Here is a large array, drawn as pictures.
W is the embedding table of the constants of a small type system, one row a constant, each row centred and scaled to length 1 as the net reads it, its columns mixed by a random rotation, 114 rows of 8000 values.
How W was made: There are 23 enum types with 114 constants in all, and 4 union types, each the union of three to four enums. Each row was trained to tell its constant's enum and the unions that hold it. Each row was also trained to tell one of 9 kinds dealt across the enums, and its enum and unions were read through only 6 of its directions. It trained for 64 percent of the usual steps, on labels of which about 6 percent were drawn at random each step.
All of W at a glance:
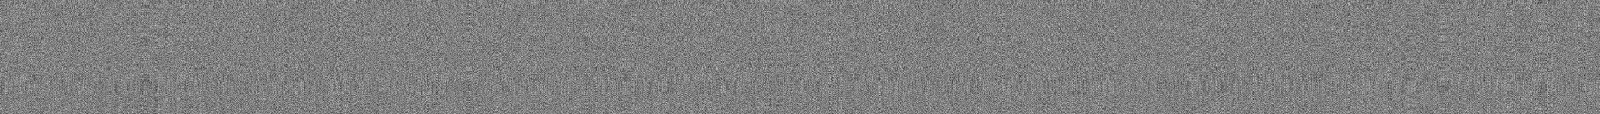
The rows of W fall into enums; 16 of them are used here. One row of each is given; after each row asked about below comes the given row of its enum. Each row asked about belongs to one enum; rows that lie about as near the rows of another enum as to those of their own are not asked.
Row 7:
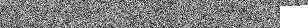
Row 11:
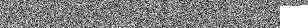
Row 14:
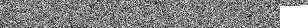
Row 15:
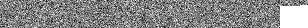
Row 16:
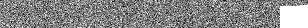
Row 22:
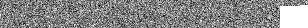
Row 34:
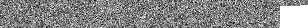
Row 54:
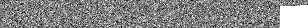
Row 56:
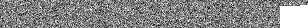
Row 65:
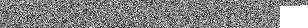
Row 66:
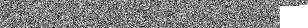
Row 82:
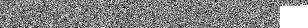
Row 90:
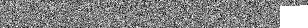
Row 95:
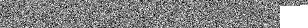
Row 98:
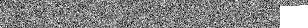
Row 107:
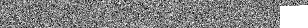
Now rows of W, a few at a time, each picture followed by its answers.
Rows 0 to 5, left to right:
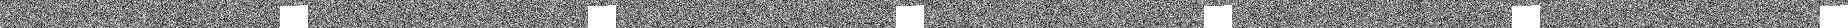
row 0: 98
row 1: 107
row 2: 34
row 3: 34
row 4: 16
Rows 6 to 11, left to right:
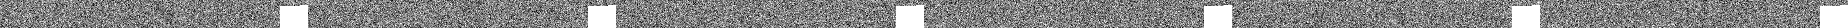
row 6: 7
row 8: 54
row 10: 65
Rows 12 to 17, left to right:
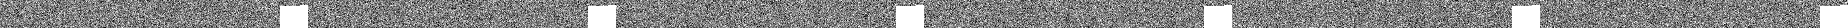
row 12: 7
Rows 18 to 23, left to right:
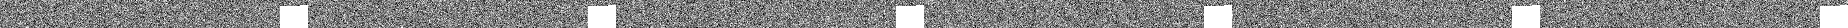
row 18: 56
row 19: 66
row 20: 14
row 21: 15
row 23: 14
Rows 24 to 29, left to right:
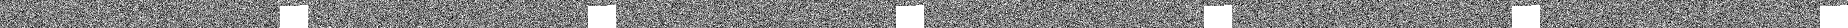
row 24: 98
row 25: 15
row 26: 56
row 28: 11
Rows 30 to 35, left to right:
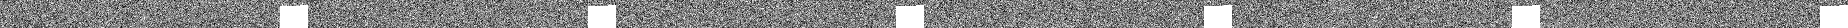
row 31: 90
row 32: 66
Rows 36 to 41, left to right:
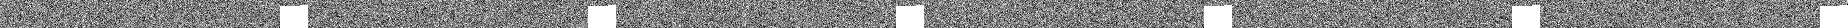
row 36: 15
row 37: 66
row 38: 95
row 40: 95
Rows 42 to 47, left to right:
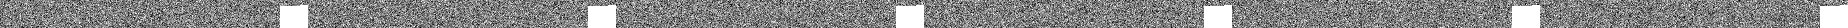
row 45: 7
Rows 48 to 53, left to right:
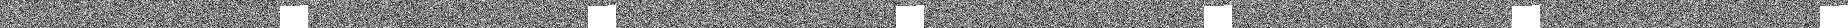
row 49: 15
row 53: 98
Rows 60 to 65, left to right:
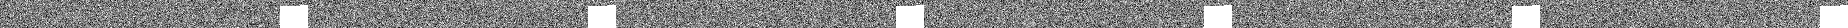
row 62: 16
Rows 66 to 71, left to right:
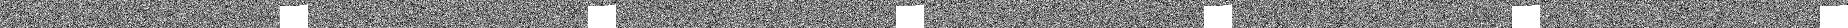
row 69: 16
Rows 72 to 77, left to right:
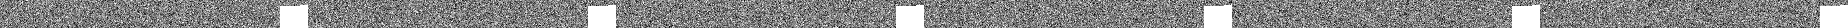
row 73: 11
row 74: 95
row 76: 66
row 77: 7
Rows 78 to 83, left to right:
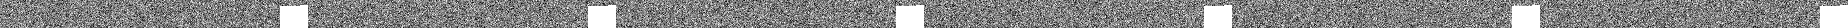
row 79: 95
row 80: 7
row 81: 65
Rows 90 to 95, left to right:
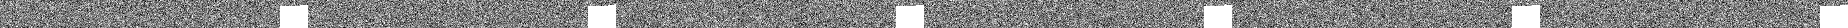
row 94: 98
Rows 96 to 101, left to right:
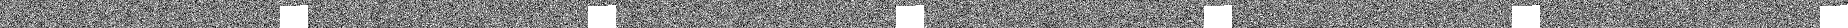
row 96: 98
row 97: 14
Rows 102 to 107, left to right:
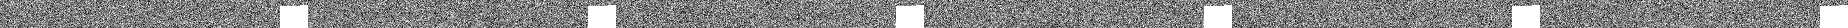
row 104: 65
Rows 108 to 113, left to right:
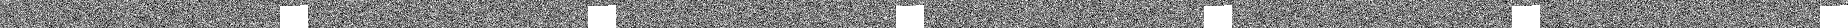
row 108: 15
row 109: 95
